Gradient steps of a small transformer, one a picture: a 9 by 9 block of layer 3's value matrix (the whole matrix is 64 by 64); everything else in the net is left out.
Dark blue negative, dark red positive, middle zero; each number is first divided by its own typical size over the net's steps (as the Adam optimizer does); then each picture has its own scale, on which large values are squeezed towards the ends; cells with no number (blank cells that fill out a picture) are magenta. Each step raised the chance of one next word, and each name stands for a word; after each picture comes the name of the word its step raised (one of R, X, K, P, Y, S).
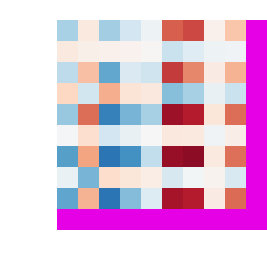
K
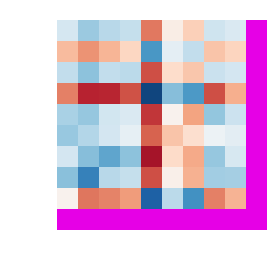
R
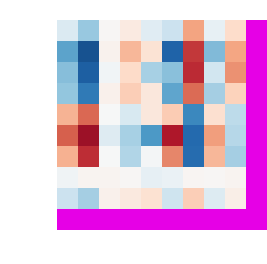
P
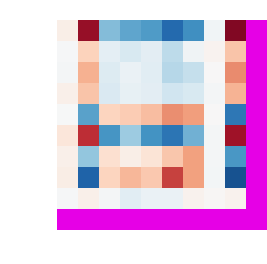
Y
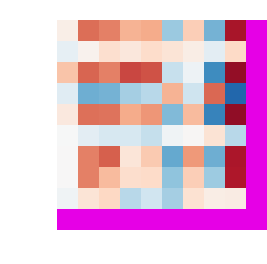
K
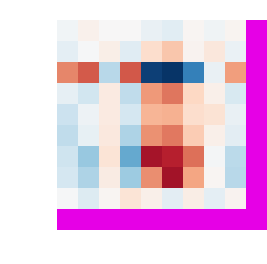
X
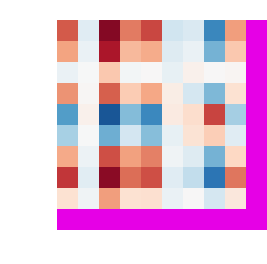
P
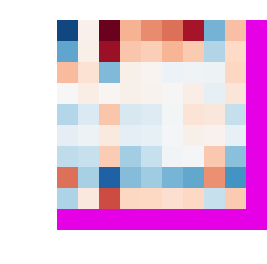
Y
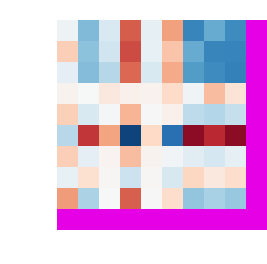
P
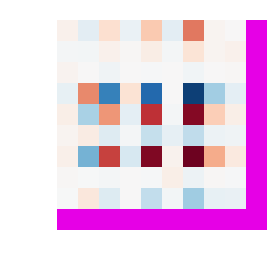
R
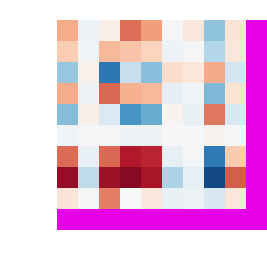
P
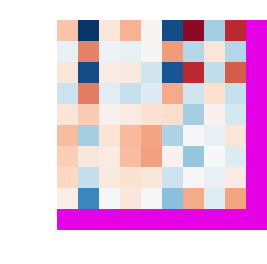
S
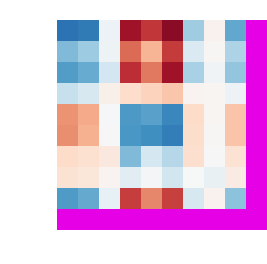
P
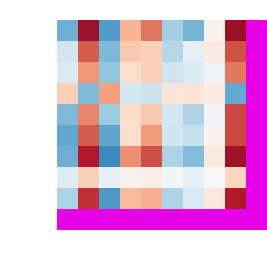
K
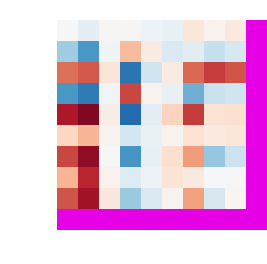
K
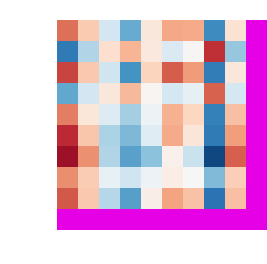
K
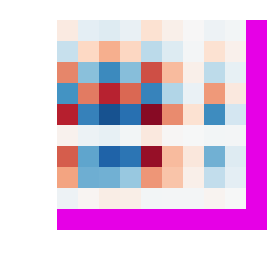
R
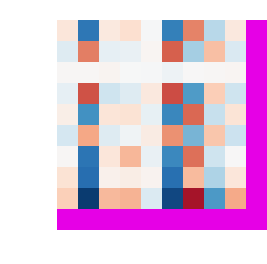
S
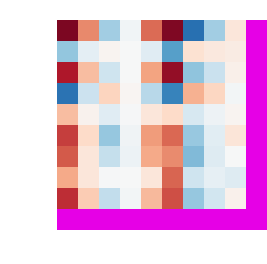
S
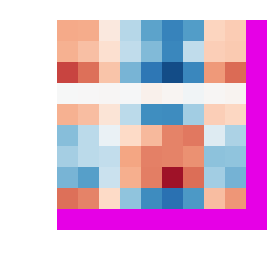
X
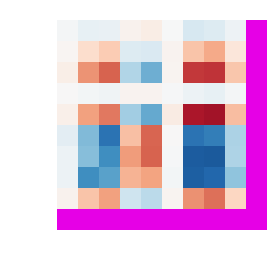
X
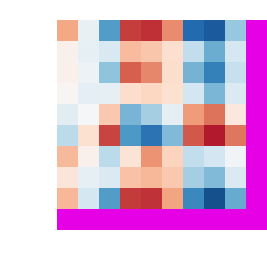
P
